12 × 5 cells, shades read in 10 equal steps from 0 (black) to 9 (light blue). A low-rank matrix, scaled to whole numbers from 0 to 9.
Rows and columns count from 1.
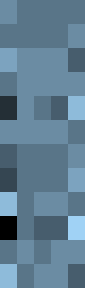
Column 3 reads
5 5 6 6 5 6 5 5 6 4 5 6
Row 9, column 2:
5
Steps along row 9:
down up same down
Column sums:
59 65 64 64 71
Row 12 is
8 5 6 6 4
